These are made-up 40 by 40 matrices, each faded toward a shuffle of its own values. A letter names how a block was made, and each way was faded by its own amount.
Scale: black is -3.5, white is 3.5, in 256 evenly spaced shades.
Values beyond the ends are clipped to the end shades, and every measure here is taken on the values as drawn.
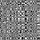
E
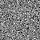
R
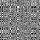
E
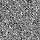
R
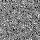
R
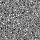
R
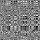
E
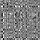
E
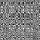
E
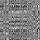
E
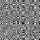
E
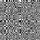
E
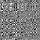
E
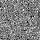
R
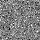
R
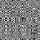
E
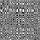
E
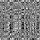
E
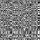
E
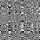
E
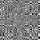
E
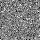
R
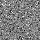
R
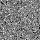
R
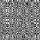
E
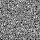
R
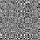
E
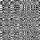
E
